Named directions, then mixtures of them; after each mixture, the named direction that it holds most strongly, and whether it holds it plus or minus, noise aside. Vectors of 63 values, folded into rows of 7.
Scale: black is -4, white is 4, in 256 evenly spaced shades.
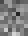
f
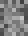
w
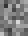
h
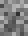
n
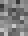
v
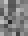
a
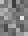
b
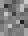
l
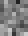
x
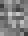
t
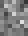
l, minus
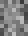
w, plus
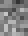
f, plus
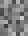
a, plus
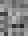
v, minus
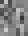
b, minus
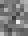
h, plus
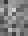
a, minus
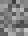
h, minus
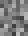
w, minus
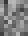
a, minus
